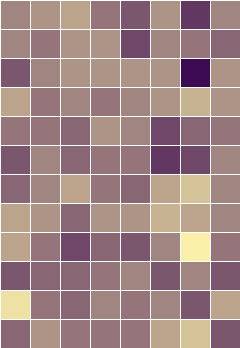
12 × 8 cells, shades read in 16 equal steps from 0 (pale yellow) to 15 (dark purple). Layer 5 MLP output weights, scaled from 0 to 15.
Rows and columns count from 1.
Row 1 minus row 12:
-2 0 -3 0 2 1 9 -3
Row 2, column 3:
6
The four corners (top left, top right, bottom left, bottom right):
7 7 9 10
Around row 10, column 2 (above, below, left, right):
8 8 10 9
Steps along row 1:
down down up up down up down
